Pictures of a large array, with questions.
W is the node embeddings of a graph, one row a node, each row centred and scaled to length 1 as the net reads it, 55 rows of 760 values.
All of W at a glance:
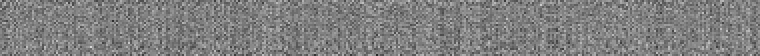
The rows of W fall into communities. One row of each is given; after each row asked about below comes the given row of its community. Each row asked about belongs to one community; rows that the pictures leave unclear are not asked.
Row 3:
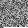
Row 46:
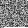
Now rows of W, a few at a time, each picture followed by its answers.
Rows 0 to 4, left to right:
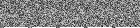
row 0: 46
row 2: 3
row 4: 3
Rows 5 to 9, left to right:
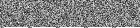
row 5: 3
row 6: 46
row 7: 46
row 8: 46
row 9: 46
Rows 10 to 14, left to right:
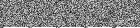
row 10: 3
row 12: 46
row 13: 3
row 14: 3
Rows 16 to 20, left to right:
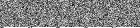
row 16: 3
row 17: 46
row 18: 3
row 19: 46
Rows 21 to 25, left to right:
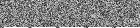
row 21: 46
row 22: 3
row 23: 3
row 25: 46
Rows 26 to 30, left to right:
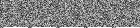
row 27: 3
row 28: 46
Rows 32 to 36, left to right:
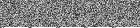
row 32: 46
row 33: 3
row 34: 46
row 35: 46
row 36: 46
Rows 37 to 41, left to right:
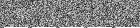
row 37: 3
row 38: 46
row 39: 3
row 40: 46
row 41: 3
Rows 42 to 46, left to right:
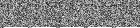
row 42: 46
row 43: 46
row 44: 3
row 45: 46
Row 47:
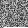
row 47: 46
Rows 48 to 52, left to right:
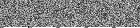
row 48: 46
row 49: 46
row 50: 3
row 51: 46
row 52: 3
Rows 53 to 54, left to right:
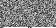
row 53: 3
